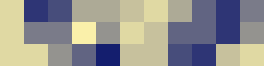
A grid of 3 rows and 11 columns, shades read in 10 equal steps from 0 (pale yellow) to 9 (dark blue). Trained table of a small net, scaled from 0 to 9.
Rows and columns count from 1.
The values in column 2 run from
1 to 8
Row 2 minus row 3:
0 4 1 -6 -5 -1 0 -1 -2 6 3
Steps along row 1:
up down down same down down up up up down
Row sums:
47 42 43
